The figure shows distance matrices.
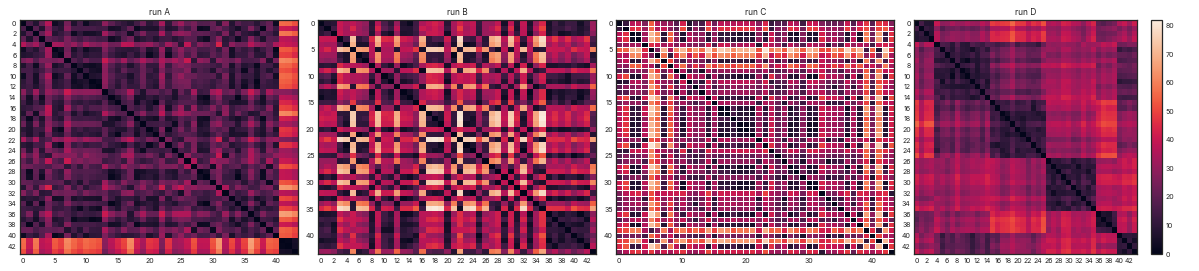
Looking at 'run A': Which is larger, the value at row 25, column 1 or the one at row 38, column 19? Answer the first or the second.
the first
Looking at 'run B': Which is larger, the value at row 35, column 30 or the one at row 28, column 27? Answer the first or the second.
the second
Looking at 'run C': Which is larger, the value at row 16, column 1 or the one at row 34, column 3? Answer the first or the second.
the first
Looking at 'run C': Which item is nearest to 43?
32
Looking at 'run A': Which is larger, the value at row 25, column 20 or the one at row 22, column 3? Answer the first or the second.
the first
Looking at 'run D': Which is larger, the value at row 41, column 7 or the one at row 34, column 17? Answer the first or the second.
the second
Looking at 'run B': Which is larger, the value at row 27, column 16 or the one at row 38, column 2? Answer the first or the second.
the first
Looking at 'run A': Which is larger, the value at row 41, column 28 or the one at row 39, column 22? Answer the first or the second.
the first
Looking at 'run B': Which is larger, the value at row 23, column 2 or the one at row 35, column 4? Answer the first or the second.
the second
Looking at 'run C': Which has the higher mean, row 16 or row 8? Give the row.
8
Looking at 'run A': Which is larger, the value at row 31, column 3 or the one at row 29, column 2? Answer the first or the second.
the first
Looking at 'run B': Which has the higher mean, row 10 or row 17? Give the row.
17
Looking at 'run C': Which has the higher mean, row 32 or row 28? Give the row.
32
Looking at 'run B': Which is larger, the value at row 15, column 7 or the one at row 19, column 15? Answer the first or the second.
the second
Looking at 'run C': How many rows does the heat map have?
44
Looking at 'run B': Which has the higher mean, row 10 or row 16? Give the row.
16
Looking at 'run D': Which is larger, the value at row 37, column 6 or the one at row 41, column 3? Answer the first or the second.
the second
